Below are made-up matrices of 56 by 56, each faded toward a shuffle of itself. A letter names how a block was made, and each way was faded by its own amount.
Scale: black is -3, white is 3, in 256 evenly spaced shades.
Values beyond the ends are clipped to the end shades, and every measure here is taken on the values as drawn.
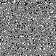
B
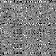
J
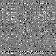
J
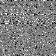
B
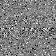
B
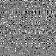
J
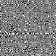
J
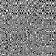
J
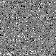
B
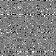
J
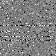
B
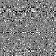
J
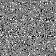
B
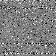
B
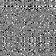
J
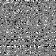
J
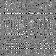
J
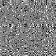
J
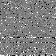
B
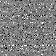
B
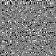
J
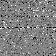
B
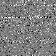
B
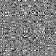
J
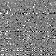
J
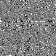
B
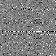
J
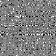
J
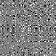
J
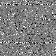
B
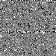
B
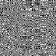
J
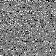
B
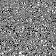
B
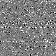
B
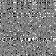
J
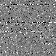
B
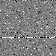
B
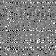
J
